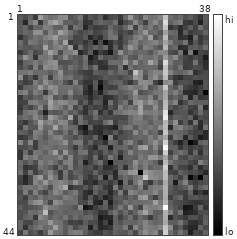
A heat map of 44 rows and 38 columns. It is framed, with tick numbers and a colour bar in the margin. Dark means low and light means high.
Odd lines: column 30. Stripes: upright, repeating 2 times. Slope: none. Average level on the scale: 40%.
